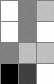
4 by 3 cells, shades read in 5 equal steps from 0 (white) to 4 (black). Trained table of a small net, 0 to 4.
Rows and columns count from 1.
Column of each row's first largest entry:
2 2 1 1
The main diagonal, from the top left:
0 2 1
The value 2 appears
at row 1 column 2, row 2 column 2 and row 3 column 1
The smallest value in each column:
0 1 0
